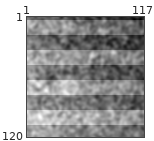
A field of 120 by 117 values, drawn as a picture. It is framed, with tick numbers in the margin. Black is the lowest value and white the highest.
Slope: up to the bottom left. Lone odd cells: none. Stripes: horizontal, repeating 4 times. Ninth with the highest average: bottom left. Ninth with the lowest average: top right.
